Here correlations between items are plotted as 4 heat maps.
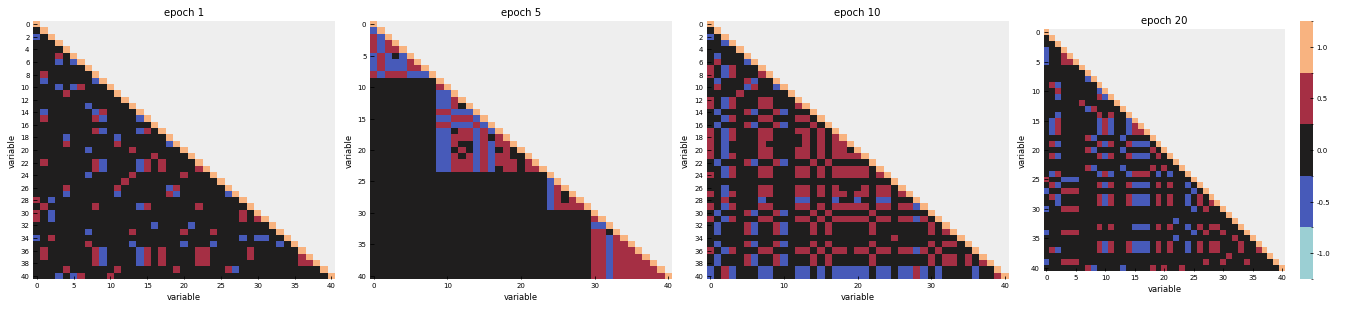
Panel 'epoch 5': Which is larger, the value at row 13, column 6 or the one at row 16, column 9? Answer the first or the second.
the second
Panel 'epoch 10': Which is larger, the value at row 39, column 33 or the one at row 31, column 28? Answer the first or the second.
the first
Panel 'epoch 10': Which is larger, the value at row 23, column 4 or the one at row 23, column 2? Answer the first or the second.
the first
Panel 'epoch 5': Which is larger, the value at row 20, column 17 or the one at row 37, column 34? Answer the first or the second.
the second
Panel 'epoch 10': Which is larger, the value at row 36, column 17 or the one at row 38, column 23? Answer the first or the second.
the first
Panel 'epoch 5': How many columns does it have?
41
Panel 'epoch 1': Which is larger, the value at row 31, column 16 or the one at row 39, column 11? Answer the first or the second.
the second
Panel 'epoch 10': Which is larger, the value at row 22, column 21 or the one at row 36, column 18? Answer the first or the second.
the second
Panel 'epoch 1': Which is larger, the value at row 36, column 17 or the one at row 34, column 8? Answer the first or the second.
the first
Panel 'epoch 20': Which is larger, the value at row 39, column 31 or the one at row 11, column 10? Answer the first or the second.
the first
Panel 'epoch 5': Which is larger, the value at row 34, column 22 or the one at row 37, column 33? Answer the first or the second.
the second
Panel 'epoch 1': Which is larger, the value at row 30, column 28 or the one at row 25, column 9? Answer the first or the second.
the first
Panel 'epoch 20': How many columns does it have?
41
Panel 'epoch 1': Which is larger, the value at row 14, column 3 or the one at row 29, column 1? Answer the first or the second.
the second
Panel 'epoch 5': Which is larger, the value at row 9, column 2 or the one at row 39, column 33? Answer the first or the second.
the second
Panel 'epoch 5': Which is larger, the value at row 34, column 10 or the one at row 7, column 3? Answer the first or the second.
the first
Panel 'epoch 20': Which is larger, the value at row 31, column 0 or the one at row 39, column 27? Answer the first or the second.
the second
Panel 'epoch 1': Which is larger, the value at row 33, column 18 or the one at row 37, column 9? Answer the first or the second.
the first
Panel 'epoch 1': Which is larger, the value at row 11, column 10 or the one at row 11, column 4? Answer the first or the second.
the second
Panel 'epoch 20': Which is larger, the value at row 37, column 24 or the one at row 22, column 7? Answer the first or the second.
the second
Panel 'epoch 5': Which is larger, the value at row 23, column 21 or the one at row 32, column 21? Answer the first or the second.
the first
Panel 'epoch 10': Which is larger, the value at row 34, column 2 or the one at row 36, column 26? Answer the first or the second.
the second
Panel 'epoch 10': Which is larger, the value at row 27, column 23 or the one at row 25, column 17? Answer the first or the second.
the first
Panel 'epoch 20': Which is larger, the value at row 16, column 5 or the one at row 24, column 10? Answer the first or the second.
the second
